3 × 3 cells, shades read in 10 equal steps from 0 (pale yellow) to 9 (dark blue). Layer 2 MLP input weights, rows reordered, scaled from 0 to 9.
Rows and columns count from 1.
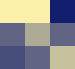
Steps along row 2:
down up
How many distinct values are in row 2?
2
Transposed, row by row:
0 6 7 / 0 3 6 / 9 6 2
